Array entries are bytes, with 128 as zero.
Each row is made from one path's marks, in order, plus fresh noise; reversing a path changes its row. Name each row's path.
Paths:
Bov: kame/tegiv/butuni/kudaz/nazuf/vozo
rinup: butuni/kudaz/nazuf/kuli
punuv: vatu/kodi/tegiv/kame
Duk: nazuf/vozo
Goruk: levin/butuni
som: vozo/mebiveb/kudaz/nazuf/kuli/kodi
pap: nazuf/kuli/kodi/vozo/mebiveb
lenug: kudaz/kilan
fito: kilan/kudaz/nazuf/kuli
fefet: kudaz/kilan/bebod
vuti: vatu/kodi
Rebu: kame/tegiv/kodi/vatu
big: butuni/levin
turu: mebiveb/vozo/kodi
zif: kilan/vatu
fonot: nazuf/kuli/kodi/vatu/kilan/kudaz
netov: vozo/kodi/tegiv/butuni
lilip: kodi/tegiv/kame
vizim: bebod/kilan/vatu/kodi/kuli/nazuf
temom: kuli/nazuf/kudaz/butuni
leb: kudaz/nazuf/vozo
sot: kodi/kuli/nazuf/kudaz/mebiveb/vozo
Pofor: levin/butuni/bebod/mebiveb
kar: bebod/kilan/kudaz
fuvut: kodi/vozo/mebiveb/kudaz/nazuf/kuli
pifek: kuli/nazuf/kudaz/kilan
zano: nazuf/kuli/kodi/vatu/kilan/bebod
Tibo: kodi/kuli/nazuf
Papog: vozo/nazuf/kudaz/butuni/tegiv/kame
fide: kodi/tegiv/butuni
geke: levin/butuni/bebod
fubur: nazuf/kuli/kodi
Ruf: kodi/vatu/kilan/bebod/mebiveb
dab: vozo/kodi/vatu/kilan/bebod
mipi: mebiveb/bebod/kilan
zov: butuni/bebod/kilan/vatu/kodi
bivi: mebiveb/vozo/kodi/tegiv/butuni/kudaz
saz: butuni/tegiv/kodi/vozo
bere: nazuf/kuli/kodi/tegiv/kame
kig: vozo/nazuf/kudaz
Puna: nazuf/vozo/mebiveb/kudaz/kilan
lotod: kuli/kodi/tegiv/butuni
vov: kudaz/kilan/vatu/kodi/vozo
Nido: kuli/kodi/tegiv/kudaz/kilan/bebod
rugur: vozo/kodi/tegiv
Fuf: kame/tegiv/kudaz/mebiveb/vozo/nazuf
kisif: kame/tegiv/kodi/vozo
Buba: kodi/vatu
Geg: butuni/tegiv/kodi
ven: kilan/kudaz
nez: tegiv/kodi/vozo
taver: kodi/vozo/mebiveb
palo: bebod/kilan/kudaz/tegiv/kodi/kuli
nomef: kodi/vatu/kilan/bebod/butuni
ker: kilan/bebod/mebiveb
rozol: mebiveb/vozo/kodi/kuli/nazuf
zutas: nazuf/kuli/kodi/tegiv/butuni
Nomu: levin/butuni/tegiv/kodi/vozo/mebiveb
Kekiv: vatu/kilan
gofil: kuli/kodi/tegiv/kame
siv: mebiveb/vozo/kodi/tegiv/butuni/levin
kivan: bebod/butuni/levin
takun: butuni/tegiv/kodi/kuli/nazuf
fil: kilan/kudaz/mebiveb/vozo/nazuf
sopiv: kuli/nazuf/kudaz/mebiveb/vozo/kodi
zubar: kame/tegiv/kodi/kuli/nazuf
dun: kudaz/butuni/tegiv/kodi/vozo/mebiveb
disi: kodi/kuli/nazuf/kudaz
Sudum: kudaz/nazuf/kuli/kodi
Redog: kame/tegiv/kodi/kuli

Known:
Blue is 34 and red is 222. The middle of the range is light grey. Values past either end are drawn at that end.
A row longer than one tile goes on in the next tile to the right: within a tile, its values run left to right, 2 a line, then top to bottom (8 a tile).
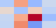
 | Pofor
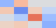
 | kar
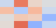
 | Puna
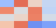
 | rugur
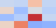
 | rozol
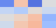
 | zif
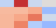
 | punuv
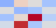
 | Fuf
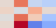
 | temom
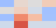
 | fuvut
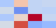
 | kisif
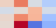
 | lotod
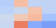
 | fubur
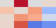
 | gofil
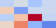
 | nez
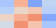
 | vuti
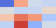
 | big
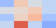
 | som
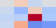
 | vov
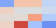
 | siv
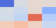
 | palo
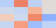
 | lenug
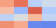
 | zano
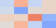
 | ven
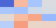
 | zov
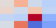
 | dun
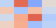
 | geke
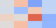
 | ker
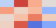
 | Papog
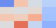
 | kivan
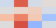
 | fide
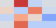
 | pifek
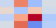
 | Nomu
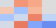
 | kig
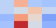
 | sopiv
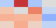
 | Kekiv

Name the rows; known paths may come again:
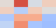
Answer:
disi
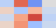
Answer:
geke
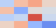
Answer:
bivi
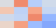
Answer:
fefet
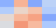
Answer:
vuti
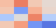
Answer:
fonot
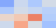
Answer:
fito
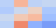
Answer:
fubur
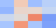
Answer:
Sudum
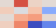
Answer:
bere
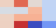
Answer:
zutas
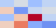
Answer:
nez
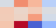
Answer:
netov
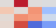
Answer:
gofil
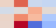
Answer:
lotod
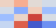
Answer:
Duk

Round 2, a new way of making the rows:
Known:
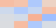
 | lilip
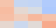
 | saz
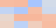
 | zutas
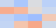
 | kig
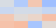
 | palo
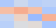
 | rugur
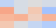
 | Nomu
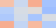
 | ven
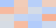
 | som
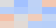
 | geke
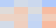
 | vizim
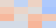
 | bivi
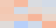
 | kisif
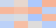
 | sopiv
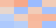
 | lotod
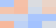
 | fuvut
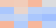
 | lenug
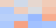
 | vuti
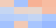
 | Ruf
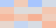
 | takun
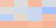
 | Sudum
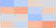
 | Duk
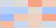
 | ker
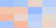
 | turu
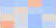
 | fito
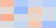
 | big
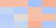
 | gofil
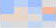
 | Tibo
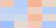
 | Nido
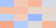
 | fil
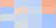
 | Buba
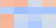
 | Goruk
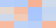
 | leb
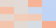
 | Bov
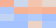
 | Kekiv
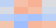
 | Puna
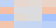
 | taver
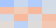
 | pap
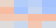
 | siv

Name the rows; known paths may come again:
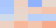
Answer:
fubur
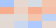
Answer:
Fuf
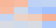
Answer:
netov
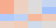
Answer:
Papog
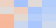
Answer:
rinup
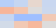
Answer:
kig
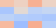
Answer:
lenug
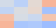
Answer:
Pofor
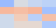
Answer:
rugur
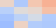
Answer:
Ruf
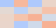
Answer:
zubar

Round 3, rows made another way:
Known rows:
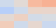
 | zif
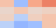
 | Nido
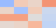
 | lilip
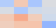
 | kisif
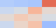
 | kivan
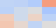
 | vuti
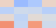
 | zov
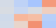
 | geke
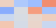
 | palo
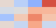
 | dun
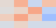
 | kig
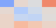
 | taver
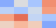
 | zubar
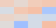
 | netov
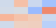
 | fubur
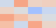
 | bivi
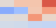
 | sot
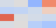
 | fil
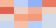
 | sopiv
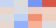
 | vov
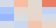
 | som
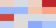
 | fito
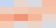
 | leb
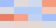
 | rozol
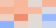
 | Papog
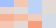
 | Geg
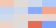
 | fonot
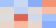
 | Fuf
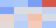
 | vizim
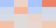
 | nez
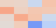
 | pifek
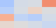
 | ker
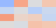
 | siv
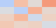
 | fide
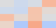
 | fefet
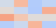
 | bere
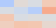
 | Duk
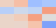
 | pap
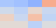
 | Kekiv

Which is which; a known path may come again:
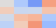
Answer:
Pofor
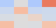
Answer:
nez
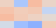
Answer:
lotod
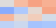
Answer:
disi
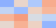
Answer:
Redog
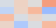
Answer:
rugur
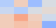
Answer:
kisif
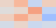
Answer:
kig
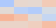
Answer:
turu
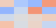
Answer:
palo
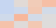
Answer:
Buba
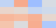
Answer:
saz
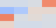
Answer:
ven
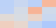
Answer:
kar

